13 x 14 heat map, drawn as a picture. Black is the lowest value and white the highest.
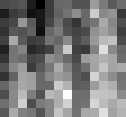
Values rise toward the bottom right. The top left is the ninth with the lowest average. Neither half mirrors the other. Upright stripes repeat 3 times across the table.
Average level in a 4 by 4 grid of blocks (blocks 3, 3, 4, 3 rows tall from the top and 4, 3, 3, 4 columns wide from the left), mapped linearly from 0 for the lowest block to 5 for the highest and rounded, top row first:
0 0 1 3
1 1 1 3
2 3 2 4
3 3 4 5
